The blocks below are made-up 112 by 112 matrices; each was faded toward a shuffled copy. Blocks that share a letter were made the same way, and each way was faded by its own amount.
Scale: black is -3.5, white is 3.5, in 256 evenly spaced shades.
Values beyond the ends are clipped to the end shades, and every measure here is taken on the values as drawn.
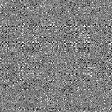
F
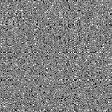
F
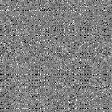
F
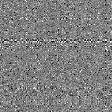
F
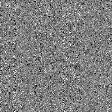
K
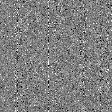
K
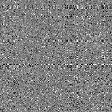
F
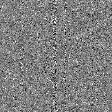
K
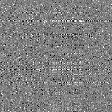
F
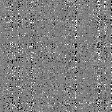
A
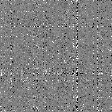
A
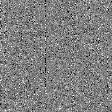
K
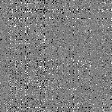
A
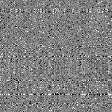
F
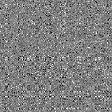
F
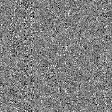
K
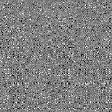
F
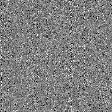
K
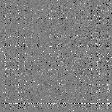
A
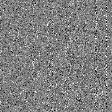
K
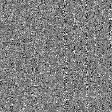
K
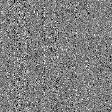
K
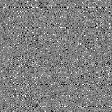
F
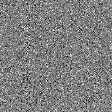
K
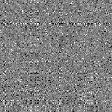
F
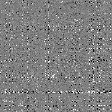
A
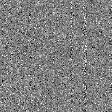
K
